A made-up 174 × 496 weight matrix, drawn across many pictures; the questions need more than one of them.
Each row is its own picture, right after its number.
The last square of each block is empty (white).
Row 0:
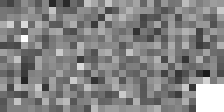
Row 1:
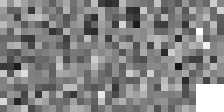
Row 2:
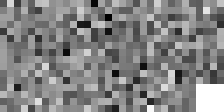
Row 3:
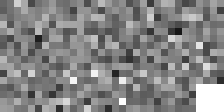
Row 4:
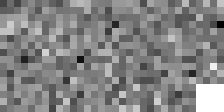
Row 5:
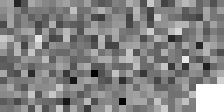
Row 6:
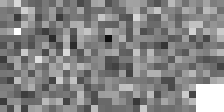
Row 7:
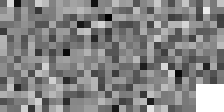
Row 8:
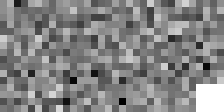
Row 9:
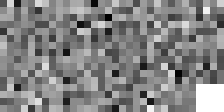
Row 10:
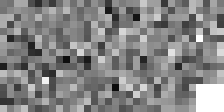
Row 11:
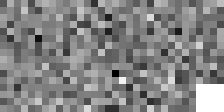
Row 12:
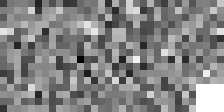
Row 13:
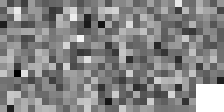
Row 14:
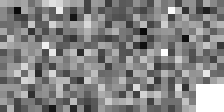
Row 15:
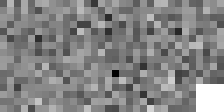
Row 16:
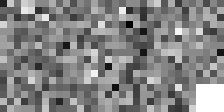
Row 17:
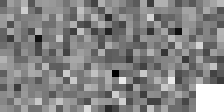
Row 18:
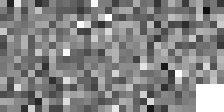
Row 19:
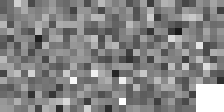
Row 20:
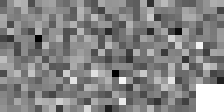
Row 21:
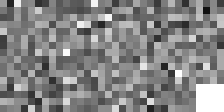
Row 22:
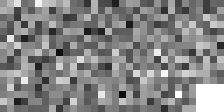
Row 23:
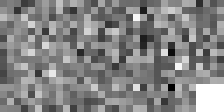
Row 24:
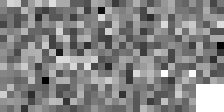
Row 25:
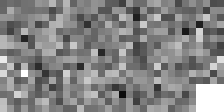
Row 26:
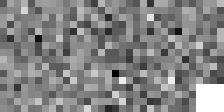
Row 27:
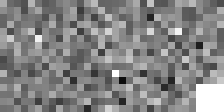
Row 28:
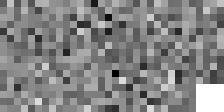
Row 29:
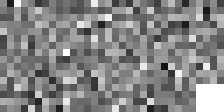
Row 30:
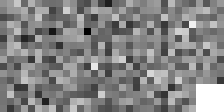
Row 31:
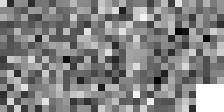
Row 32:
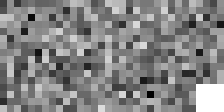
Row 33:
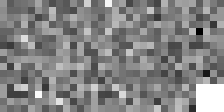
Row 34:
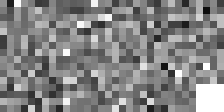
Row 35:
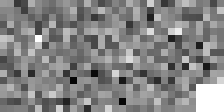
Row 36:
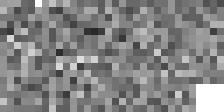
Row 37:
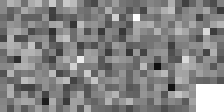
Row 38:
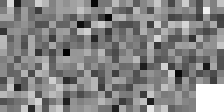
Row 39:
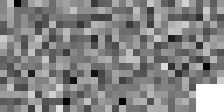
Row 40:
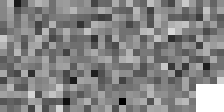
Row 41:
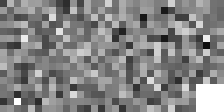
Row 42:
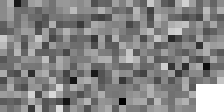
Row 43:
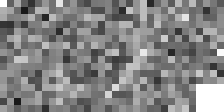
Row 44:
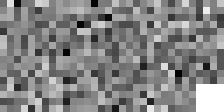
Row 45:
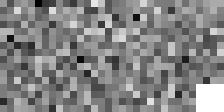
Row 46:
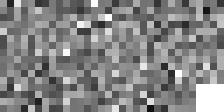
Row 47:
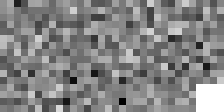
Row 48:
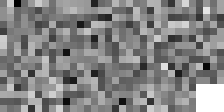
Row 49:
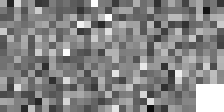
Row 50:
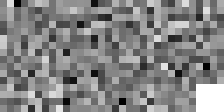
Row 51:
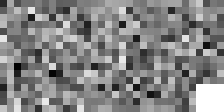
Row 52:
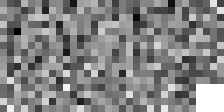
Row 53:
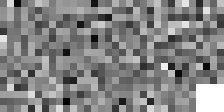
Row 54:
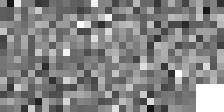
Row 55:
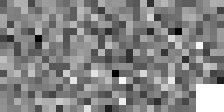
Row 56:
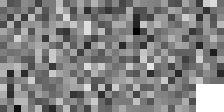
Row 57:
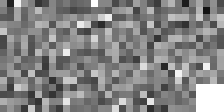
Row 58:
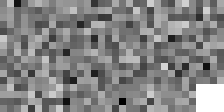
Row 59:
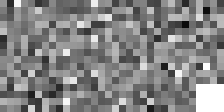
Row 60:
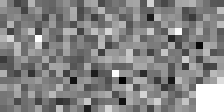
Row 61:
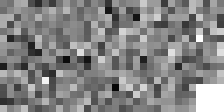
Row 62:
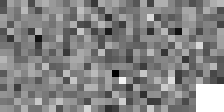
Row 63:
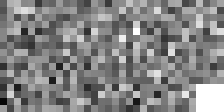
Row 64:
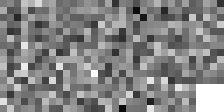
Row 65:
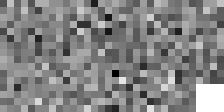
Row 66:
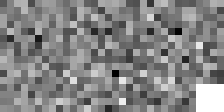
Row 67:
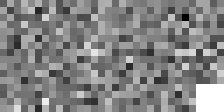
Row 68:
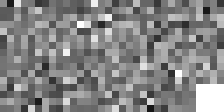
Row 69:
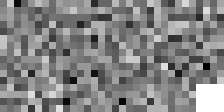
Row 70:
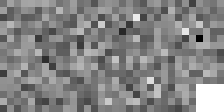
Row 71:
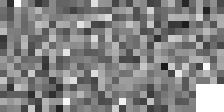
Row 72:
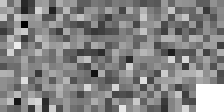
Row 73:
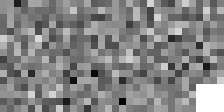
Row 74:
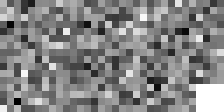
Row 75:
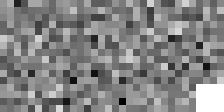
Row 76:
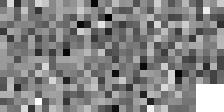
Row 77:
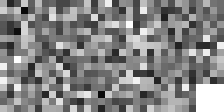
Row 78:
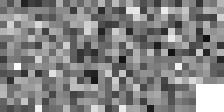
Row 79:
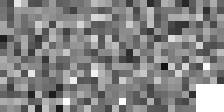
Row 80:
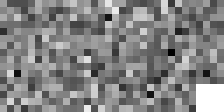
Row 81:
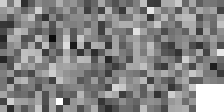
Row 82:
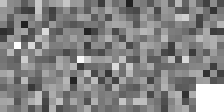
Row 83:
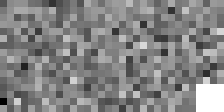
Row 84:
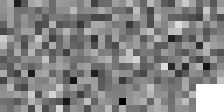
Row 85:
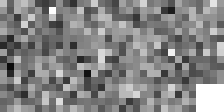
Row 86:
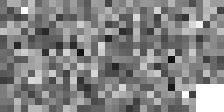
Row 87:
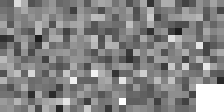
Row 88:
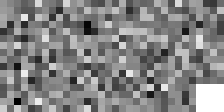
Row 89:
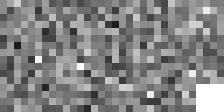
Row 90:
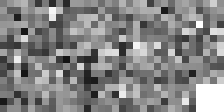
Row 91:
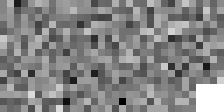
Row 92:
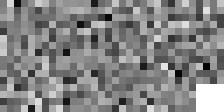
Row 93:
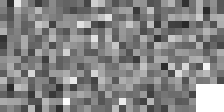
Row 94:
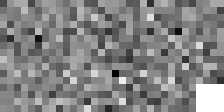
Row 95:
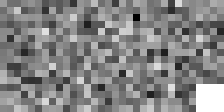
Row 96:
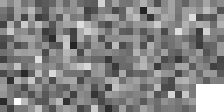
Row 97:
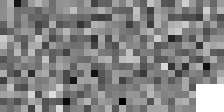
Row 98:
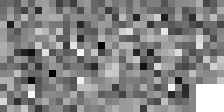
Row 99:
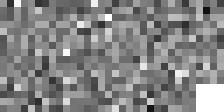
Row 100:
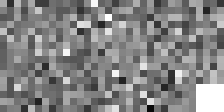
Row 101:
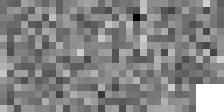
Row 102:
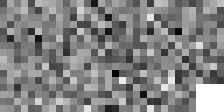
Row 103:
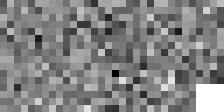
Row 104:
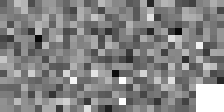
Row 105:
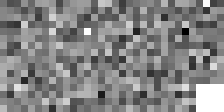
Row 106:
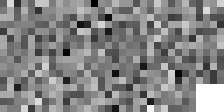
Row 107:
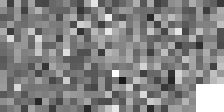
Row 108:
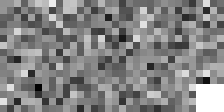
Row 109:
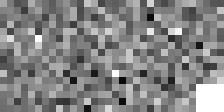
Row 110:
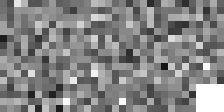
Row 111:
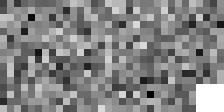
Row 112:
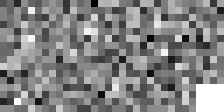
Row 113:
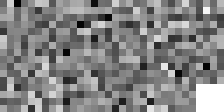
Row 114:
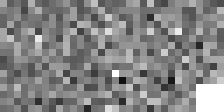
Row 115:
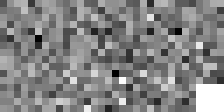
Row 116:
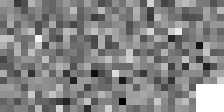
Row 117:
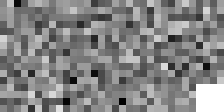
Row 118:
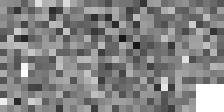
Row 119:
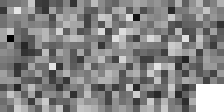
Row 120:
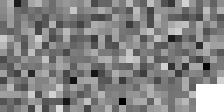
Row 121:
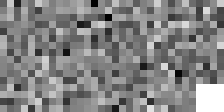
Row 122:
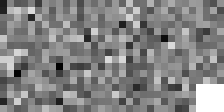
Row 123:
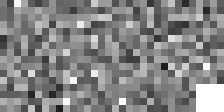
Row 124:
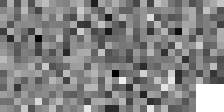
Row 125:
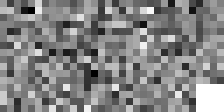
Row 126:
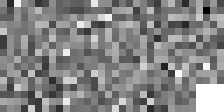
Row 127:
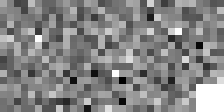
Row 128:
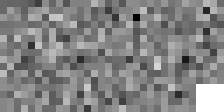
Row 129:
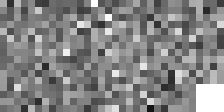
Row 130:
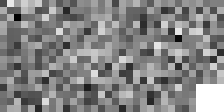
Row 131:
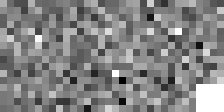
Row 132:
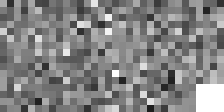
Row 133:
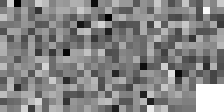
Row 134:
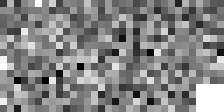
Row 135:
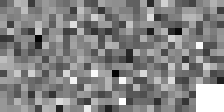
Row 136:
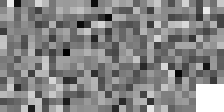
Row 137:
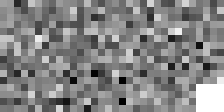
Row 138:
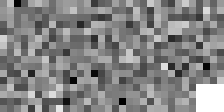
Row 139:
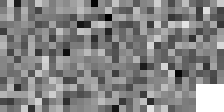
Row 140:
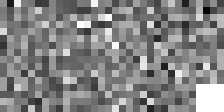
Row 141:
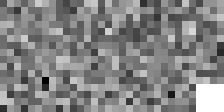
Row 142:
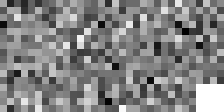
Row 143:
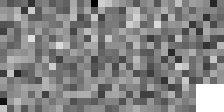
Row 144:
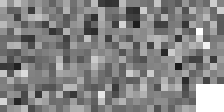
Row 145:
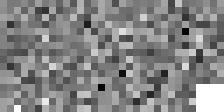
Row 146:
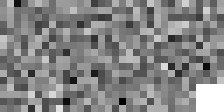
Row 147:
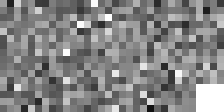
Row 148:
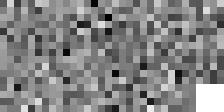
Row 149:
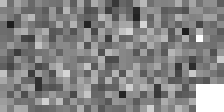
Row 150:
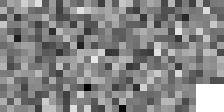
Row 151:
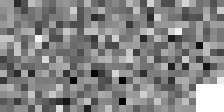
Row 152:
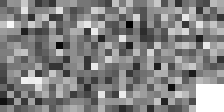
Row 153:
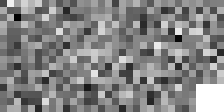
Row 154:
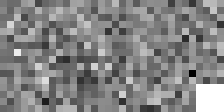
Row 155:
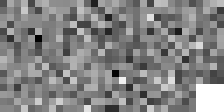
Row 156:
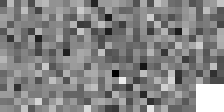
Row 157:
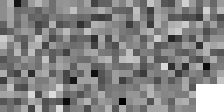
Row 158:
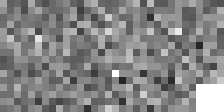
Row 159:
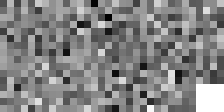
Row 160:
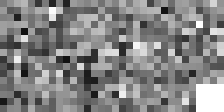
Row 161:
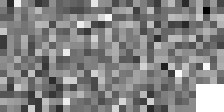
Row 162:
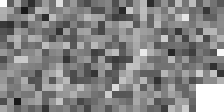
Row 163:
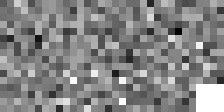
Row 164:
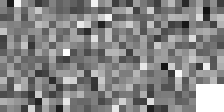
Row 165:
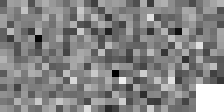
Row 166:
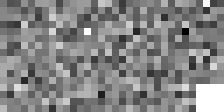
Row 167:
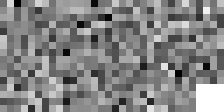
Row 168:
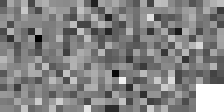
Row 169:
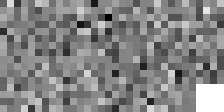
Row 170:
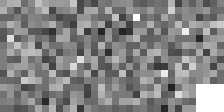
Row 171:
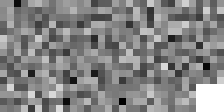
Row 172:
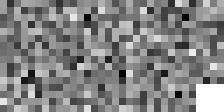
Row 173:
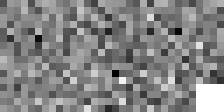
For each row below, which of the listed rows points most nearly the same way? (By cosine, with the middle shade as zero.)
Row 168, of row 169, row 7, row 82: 169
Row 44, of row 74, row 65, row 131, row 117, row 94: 117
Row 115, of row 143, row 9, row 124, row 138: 124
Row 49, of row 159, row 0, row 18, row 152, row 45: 18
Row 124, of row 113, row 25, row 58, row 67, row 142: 113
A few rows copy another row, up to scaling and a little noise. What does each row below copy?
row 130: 153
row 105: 166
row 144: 1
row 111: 32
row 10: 61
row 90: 160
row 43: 162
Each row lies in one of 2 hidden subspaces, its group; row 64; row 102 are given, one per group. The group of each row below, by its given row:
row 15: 102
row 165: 102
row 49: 102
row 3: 102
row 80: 64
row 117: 102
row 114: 102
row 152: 64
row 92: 102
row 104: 102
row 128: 64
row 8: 102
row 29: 102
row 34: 102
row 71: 102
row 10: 64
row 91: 102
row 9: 102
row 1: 64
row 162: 64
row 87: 102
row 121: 102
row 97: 102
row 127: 102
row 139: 102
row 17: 102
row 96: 64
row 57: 102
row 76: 102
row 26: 102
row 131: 102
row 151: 102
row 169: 102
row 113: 102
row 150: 64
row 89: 64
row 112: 64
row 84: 102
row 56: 64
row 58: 102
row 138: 102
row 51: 64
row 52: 64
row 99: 102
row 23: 64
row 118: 64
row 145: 64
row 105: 64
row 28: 102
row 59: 102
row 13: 64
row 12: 64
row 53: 102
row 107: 102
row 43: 64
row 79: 102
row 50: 102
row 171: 102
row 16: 64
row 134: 64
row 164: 102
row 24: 64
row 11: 102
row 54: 102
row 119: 64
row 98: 64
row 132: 102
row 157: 102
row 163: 102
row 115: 102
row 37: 64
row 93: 102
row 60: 102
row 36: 64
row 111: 64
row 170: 64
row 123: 102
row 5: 102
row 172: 64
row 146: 102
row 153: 64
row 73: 102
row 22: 64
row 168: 102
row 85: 64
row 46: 102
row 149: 64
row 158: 102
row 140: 102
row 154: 64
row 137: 102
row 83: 64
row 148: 102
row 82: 64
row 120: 102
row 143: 64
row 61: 64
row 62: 102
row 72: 64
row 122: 64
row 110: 102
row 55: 102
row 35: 102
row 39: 102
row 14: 64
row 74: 64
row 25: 64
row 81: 64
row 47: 102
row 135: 102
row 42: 102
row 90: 64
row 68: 102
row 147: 102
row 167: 102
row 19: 102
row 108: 64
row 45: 64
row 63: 64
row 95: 64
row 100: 102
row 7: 102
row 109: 102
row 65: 102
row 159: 102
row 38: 102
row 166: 64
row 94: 102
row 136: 102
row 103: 102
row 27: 102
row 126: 102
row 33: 64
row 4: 64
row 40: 102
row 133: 102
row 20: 102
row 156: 102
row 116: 102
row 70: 64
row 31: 64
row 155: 102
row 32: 64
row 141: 64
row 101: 64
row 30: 64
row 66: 102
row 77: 64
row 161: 102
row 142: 64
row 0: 64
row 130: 64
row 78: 64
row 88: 64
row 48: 102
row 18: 102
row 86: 64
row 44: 102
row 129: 102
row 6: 64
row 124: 102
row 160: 64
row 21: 102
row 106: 102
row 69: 102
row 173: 102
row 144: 64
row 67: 64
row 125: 64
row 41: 64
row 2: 102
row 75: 102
